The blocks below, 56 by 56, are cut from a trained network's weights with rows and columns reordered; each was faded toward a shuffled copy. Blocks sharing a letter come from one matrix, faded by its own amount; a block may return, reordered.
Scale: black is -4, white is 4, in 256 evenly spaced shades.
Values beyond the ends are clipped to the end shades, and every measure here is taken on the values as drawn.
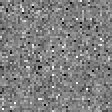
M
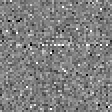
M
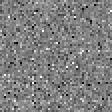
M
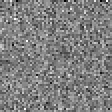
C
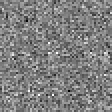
C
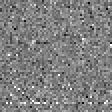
M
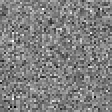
C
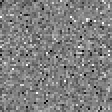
M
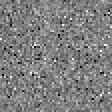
M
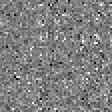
M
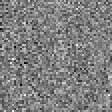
C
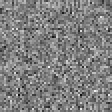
C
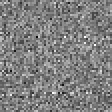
C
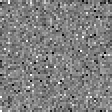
M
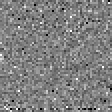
M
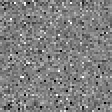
M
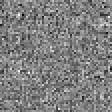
C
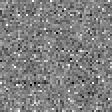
M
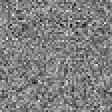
C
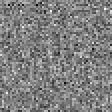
C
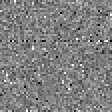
M
